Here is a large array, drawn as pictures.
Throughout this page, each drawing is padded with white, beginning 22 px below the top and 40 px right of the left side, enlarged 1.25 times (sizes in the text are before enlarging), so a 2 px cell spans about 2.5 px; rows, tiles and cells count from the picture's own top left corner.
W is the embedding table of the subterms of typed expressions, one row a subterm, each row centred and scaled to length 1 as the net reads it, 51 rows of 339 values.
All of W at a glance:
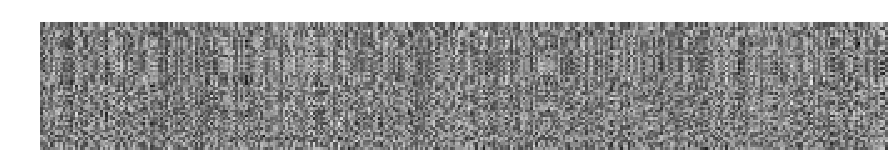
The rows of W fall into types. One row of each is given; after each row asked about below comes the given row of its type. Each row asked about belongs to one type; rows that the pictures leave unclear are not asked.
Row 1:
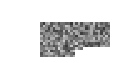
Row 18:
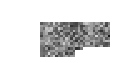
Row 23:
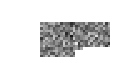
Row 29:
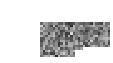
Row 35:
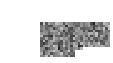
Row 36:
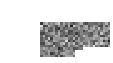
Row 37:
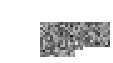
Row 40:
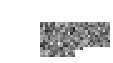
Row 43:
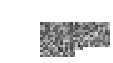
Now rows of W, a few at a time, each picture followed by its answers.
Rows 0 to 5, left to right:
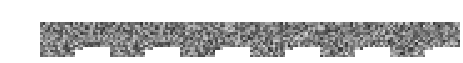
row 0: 1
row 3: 43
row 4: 43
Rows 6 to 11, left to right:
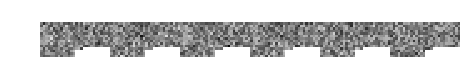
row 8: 18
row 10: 29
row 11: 36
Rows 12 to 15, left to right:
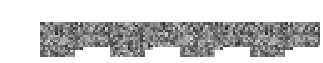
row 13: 35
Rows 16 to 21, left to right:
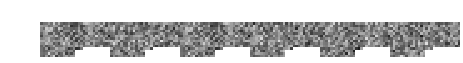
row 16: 18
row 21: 37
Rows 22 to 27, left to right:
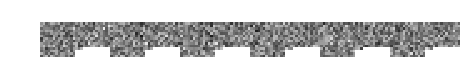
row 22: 23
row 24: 1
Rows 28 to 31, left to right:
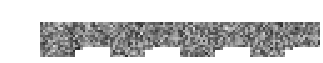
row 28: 35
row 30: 36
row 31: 29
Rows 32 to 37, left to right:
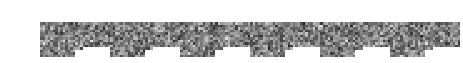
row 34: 43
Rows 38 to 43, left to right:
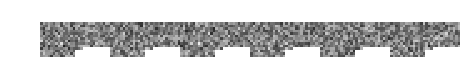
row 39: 29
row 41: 1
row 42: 1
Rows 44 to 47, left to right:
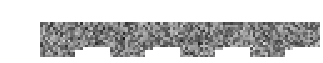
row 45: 37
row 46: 29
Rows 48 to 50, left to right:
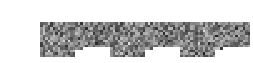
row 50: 43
